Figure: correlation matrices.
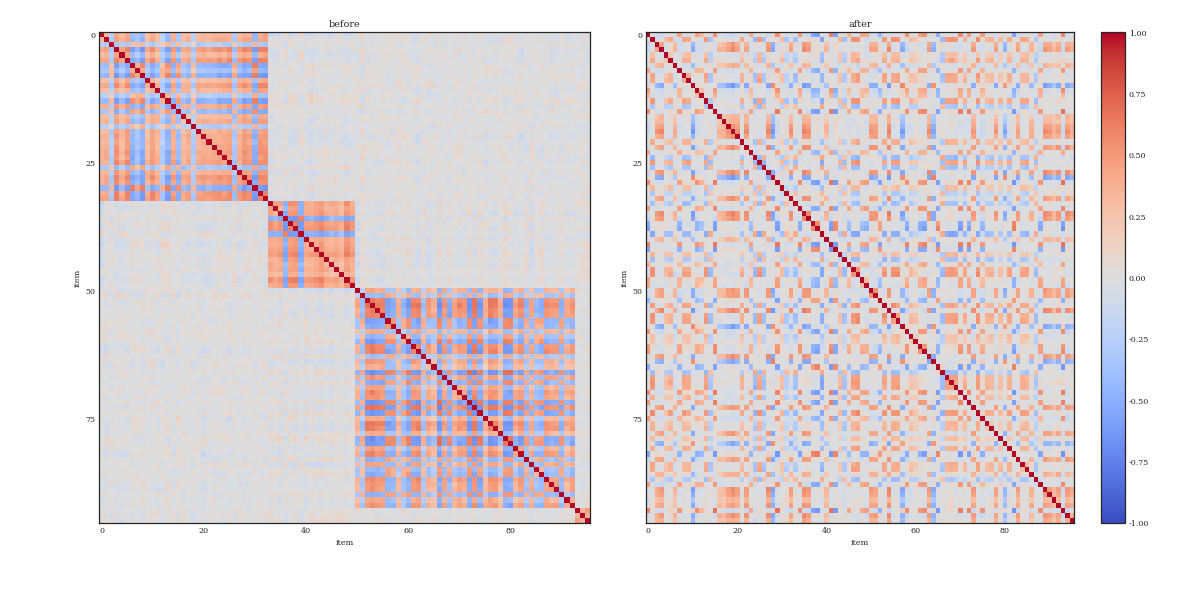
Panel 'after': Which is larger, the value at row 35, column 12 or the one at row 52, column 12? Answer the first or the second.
the first
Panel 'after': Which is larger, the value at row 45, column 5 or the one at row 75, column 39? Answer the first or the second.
the first
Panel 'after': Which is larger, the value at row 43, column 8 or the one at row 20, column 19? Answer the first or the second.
the second
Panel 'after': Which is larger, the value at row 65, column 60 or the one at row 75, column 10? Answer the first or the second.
the second
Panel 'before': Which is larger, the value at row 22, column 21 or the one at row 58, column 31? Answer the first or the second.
the first
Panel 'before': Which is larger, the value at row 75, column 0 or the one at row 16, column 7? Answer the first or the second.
the first
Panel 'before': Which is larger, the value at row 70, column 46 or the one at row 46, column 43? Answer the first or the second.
the second
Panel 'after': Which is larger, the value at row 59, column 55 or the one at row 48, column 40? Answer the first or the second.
the first
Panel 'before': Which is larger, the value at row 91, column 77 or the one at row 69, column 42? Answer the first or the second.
the first
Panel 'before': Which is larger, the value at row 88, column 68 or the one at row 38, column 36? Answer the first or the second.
the first
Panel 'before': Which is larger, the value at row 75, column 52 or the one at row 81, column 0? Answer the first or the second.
the first
